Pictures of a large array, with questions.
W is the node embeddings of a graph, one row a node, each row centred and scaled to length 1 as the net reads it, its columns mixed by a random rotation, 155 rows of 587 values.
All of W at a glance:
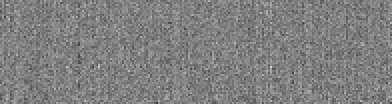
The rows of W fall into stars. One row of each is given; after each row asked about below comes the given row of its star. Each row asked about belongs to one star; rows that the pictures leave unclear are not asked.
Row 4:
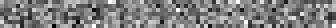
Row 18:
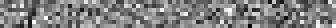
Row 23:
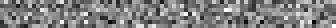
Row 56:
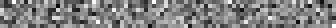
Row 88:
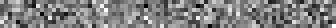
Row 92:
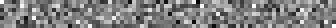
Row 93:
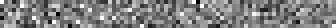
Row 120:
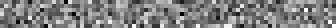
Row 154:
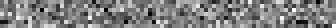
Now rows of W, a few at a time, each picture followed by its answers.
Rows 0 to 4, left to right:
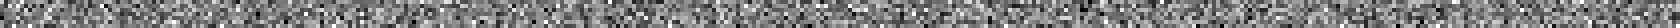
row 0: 88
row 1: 4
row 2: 154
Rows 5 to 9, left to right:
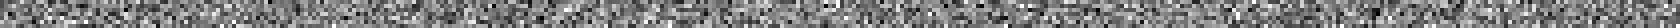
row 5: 88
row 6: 23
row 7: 56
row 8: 18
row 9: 18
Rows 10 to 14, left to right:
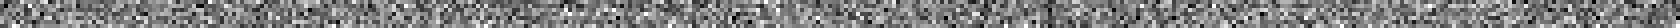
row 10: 88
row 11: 23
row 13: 154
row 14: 56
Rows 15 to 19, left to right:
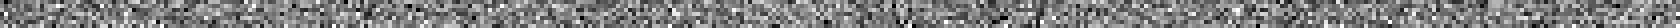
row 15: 88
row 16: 18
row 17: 56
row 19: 120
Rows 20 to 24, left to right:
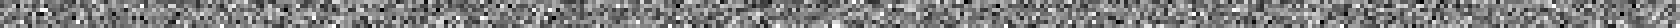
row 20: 23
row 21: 92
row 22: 88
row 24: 93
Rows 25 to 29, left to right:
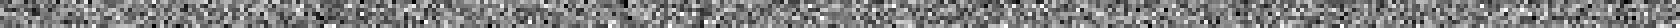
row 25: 56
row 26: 56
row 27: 18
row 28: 120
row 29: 18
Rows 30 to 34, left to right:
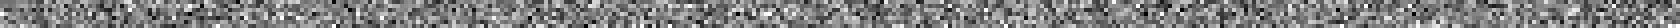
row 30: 154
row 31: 92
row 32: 120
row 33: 92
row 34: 18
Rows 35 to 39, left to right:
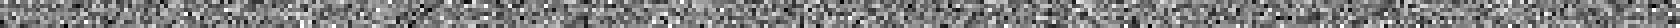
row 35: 23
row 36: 4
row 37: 93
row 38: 120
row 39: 56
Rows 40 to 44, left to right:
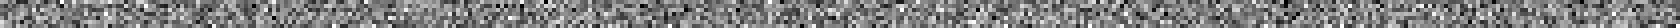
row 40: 4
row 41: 56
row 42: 23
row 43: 18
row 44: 154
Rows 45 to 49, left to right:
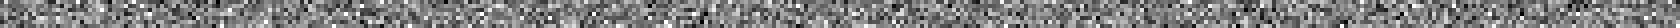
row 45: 23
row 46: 120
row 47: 18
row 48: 92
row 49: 154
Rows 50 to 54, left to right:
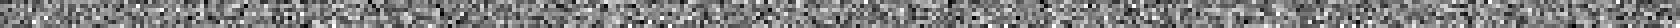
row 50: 18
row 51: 154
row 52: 18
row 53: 23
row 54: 4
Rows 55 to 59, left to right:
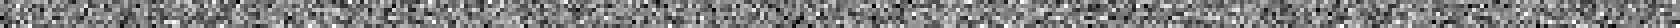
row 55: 154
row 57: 154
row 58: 88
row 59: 93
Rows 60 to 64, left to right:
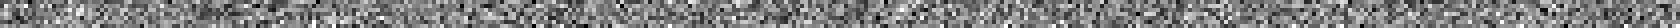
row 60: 120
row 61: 92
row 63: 93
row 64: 93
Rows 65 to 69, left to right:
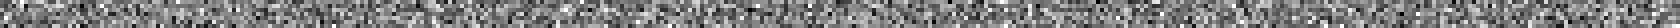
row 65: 88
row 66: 23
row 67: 93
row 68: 92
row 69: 23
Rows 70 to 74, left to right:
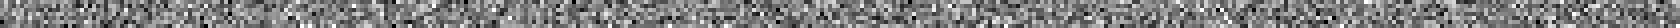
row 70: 154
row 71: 56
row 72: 154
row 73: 4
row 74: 92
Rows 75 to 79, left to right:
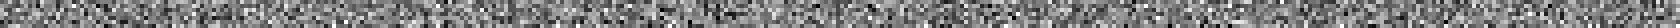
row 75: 154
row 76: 23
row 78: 4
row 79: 93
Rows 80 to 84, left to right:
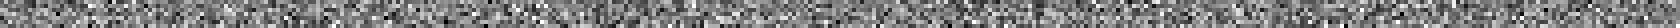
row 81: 93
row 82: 18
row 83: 18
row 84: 93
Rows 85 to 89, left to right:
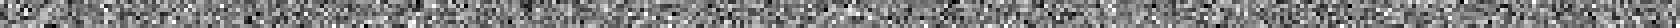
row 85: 4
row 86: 23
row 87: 93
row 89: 4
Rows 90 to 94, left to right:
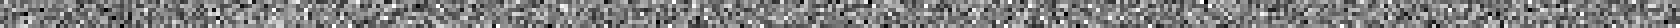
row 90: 154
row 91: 88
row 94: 88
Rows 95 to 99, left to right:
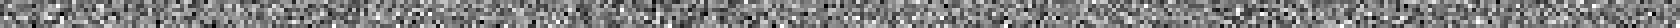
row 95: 88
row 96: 4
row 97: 56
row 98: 18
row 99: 4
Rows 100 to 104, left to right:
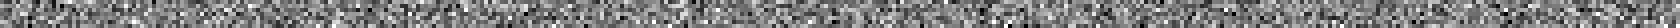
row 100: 18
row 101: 18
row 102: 4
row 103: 92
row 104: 18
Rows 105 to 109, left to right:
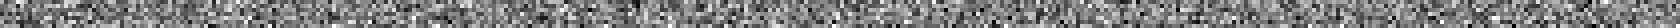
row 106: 23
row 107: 88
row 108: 56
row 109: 92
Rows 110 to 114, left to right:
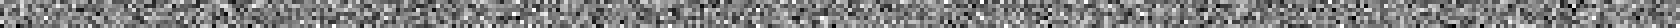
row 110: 92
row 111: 88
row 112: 4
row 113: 23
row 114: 154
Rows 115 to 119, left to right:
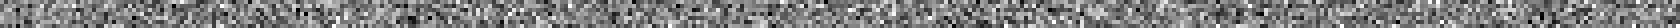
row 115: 92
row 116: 4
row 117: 4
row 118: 120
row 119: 56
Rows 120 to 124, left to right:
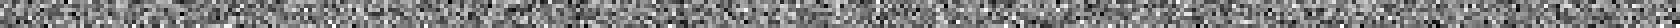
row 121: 92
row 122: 56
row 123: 88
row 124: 92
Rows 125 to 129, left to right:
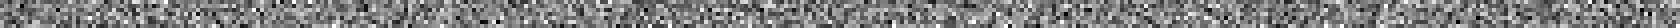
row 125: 56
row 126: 4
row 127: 23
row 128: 93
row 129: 18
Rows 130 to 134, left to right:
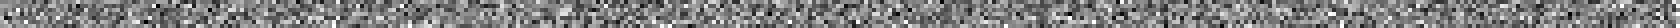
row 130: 4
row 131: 18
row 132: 92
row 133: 23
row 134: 92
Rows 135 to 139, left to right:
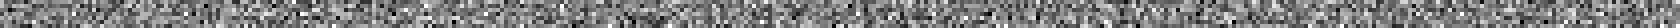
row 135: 18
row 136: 56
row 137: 4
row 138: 23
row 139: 18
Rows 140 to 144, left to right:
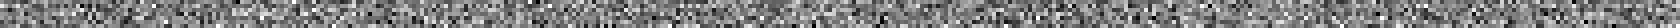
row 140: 154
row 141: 56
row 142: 120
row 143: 154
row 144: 93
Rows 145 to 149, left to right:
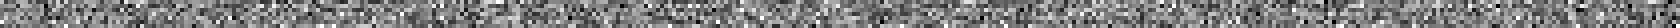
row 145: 93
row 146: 56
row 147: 120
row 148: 56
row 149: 56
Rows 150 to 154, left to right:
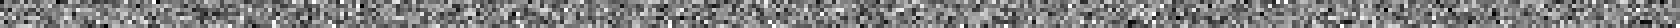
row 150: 120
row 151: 23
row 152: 23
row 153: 154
